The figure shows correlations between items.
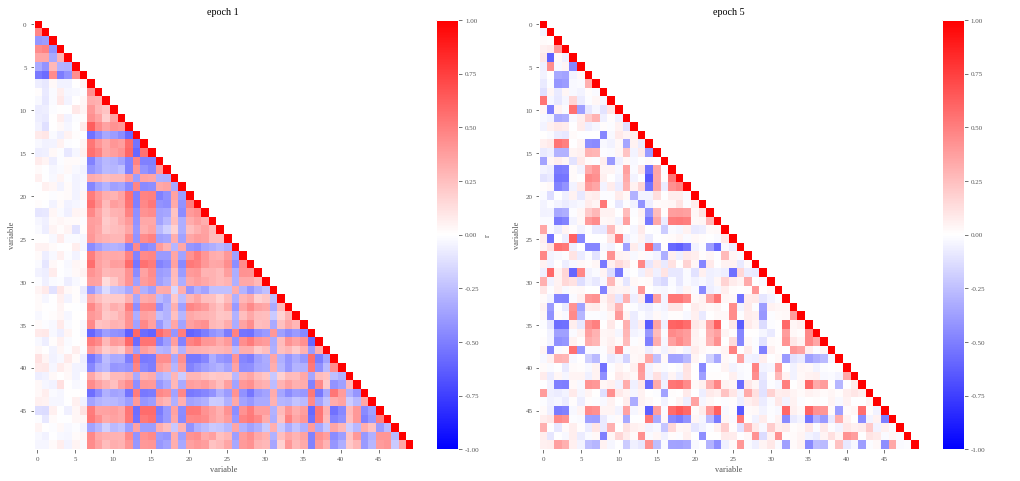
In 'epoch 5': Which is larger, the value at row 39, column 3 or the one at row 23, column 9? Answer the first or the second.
the first
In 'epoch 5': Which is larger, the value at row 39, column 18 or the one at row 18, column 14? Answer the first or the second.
the first
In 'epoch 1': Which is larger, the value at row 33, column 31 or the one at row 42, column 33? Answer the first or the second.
the second
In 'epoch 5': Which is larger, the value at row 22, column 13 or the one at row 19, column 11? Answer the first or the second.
the second
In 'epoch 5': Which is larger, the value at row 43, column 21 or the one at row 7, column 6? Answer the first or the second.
the second
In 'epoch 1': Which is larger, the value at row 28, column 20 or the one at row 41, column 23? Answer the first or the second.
the first
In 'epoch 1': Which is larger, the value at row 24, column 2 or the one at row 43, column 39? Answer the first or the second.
the second
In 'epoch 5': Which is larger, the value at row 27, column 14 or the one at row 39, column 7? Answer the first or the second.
the first
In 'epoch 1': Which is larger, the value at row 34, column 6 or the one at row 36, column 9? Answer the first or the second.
the first
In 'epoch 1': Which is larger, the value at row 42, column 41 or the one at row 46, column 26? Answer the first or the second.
the first
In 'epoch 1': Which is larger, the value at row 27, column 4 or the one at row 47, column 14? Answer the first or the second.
the first
